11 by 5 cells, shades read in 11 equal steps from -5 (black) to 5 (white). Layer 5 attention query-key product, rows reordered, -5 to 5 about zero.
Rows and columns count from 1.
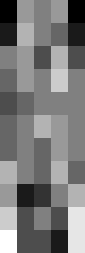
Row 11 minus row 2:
9 -4 -2 -3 8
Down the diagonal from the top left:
-5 2 -2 3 0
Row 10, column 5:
4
